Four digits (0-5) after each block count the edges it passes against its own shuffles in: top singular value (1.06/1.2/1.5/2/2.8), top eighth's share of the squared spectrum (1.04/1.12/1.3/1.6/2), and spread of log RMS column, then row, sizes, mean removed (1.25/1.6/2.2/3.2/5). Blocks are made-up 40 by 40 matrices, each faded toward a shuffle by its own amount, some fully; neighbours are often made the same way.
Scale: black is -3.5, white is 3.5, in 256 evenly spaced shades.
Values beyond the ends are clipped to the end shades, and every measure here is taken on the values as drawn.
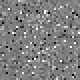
1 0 0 0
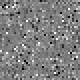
2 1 0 0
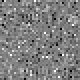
2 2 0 0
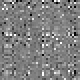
4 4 2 2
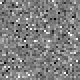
0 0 0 0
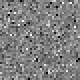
0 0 0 0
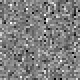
1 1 2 0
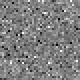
0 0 0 0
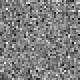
2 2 0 0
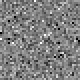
1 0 0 0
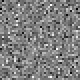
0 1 0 0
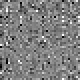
3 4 2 2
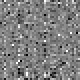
3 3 2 2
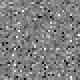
1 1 0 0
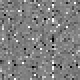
3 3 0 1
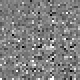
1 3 2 2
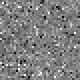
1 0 0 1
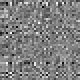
4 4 2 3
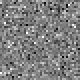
0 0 0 0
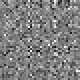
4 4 2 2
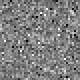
0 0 0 0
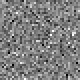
2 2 0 0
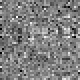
3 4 2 2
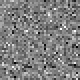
3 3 1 1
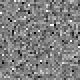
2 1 0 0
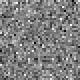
2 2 0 0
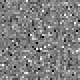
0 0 0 0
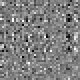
3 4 2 2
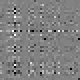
4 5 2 2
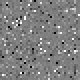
1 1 0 0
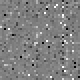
2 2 0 0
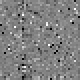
3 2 0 0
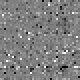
3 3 0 1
